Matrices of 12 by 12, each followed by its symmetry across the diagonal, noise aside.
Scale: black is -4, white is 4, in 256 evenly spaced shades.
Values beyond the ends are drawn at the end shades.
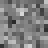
antisymmetric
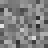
neither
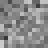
symmetric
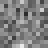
neither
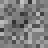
symmetric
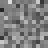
antisymmetric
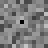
symmetric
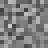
antisymmetric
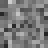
neither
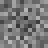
symmetric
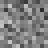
antisymmetric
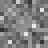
symmetric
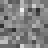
neither
